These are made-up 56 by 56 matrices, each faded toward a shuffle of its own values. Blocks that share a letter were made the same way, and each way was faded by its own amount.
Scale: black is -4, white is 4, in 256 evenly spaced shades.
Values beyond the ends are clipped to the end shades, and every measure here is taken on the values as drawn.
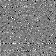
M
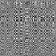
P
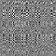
P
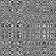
P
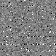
M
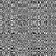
P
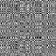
P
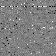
M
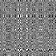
P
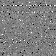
M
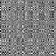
P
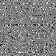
M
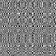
P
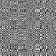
P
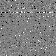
M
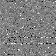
M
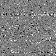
M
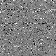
M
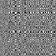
P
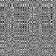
P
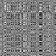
P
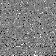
M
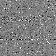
M
